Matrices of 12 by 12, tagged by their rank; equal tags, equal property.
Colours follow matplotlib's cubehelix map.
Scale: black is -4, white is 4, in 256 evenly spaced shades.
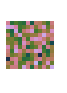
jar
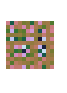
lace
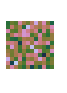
jar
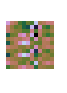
lace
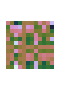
lace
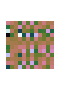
lace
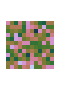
jar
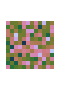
jar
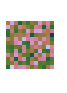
jar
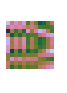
lace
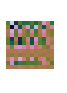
lace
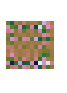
lace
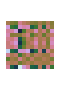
lace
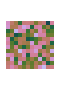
jar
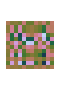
lace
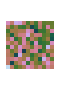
jar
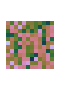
jar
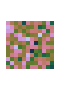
jar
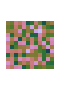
jar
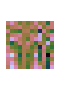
lace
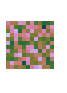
jar
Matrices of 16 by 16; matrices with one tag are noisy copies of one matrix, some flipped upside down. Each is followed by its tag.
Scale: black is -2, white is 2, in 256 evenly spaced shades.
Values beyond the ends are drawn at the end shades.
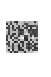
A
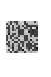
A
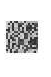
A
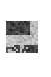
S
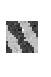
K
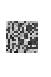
A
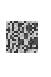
A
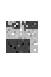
S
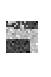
S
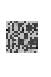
A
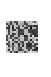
A
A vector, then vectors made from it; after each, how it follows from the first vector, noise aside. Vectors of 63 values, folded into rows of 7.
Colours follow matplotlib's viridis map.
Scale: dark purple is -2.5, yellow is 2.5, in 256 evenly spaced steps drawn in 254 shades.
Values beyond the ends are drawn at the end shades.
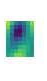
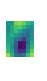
reversed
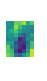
reversed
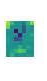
partly zeroed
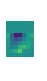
partly zeroed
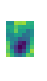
reversed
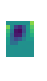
partly zeroed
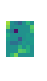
partly zeroed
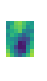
reversed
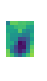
reversed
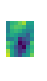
reversed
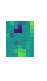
partly zeroed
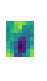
reversed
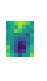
reversed
